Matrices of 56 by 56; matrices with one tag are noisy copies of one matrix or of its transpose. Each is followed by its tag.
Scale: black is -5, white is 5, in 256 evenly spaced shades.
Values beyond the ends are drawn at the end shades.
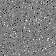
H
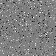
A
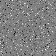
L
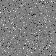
L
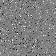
A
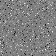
L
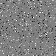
A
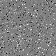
H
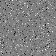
L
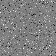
L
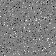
H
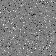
L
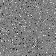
A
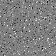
H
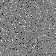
A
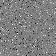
A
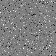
L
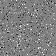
H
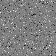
L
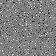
A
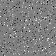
H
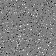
H
